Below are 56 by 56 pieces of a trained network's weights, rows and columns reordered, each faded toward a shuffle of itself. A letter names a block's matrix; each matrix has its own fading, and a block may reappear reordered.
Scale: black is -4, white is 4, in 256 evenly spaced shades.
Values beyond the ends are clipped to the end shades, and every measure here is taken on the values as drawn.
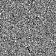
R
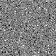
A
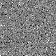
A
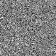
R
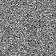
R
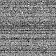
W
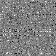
A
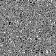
A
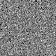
R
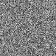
R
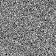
R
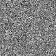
R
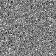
R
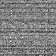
W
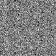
R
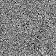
R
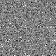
A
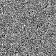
R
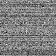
W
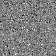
A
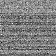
W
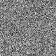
R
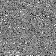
A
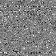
A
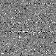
A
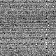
W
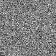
R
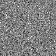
R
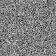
R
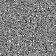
A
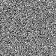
R
